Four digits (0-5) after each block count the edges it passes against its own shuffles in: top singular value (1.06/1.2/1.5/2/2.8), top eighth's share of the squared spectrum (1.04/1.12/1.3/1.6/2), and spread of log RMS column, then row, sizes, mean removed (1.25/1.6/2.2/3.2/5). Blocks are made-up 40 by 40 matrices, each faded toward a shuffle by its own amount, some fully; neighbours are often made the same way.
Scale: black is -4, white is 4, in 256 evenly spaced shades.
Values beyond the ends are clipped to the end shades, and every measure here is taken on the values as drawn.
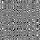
4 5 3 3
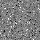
1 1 0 0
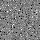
0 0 0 0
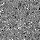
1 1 0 0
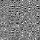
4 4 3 2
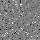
1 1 0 0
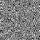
3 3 2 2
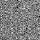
3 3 2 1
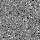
0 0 0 0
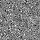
1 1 0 0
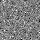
1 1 0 0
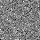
0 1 0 0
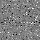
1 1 0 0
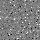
0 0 0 0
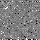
2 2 0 2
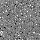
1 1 0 0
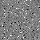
2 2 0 0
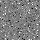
0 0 0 0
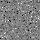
2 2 0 0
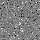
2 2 0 0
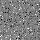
0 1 0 0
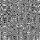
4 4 2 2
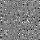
3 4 2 1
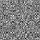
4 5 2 3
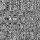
3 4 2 2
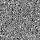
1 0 0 0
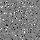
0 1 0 1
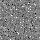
1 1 1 0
